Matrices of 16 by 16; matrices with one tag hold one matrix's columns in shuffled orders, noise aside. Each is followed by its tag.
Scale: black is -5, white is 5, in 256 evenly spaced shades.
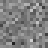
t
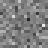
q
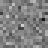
q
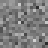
t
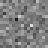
q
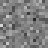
q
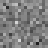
t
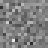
t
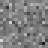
t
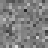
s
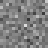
q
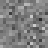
q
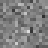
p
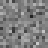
p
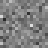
q
